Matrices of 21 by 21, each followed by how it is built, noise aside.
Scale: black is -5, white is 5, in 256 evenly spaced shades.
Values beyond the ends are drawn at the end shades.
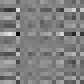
low rank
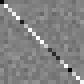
diagonal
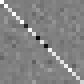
diagonal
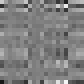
low rank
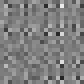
low rank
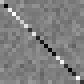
diagonal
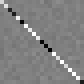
diagonal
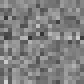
low rank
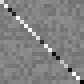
diagonal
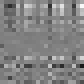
low rank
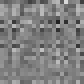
low rank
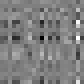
low rank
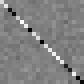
diagonal
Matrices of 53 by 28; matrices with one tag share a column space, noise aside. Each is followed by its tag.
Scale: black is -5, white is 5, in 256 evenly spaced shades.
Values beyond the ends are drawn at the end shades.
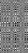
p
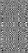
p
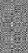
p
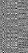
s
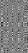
p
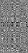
p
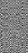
s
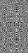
p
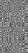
p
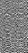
s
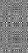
p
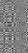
p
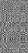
p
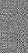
s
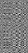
s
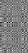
p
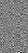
s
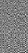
s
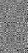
p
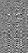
s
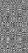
p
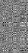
p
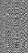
s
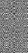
s
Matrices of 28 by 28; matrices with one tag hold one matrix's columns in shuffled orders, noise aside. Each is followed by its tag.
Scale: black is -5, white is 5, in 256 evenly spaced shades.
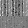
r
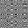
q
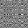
q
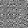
q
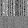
r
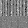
r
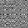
q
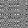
q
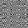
q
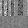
r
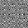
q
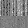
r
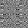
q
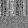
r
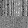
r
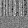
r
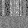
r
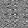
q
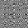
q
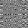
q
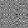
q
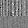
r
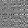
q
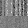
r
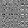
q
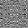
q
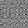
q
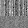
r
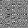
q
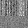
r
